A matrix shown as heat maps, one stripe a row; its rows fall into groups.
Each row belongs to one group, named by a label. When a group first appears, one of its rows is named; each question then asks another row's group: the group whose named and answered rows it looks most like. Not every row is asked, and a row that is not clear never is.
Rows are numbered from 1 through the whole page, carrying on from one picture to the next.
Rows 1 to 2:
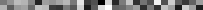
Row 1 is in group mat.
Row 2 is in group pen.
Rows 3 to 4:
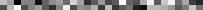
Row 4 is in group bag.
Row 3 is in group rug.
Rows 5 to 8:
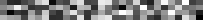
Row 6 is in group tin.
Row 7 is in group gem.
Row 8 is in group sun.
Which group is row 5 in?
pen
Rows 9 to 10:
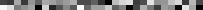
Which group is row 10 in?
sun
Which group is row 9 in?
gem
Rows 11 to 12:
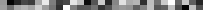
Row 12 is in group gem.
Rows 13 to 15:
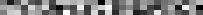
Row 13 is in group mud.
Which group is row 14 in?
sun
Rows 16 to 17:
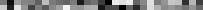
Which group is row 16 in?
gem
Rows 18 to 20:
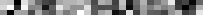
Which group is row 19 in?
rug
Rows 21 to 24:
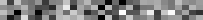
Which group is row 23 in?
rug
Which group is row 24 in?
mud
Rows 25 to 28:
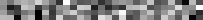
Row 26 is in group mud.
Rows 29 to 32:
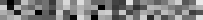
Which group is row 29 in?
mud
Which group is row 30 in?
bag
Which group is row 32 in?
tin
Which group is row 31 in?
rug
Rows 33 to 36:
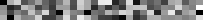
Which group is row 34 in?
mud
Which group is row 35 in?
gem
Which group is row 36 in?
bag
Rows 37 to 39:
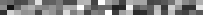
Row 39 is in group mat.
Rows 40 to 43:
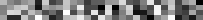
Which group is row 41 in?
mat
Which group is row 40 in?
gem
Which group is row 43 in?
pen
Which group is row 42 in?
mat
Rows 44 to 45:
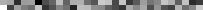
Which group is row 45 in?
tin
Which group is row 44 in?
rug
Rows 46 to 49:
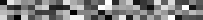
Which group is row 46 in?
mat
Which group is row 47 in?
pen
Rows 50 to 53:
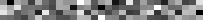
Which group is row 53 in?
tin
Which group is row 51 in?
bag
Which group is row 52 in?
sun
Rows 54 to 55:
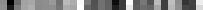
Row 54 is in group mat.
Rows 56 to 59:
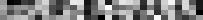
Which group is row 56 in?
pen
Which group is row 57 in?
pen
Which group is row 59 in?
mat
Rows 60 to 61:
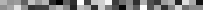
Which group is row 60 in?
sun
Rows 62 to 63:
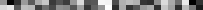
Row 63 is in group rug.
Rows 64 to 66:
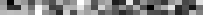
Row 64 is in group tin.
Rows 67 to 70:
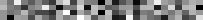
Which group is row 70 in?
tin
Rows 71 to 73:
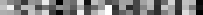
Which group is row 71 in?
sun
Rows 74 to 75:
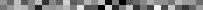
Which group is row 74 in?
bag
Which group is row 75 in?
mat
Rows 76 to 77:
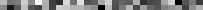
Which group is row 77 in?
mud
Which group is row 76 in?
pen
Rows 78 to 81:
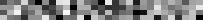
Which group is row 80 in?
bag
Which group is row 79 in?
bag
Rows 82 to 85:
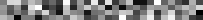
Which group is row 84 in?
gem
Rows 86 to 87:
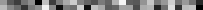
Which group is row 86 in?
gem
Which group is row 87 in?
sun
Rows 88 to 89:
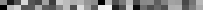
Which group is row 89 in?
tin
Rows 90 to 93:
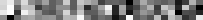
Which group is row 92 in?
rug
